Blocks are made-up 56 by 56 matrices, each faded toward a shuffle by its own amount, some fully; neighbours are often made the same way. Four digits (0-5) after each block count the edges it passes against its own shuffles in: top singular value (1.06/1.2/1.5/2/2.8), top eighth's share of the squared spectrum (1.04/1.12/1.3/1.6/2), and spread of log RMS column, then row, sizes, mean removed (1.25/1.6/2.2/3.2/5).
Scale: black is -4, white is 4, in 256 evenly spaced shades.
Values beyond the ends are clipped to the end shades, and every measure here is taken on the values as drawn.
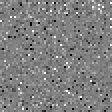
2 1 0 0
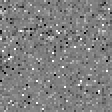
2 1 0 0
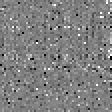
3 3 1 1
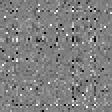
4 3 2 1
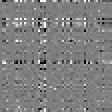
5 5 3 3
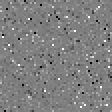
0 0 0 0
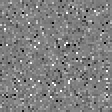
2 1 0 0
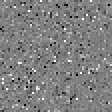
2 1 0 0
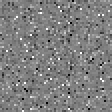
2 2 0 0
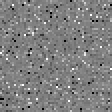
2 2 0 1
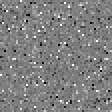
1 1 0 0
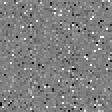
1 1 0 0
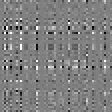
5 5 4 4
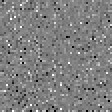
3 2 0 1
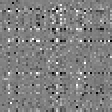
4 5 3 3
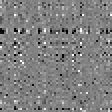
4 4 2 3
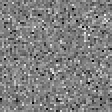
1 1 0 1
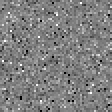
0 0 0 0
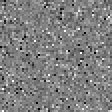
0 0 0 0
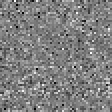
1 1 0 2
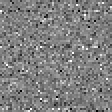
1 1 0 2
